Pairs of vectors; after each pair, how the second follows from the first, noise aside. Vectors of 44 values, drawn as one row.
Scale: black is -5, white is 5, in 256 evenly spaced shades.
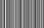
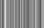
sign-scrambled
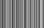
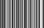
scaled up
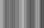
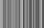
sign-scrambled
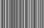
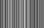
sign-scrambled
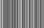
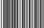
scaled up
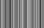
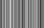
sign-scrambled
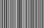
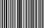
scaled up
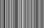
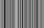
sign-scrambled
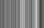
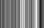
scaled up
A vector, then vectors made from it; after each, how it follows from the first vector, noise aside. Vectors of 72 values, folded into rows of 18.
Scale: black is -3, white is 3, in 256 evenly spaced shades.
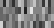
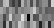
reversed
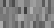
shrunk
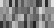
wrapped around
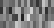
wrapped around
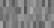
shrunk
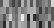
reversed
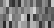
reversed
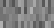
shrunk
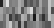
wrapped around
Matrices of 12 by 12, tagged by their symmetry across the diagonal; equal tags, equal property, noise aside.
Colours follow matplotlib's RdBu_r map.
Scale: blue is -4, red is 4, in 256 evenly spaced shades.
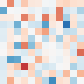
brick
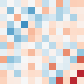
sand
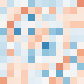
sand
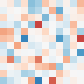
brick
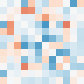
sand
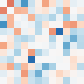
sand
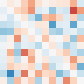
brick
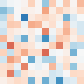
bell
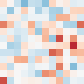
bell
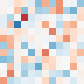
brick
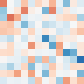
bell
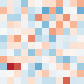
bell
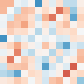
sand
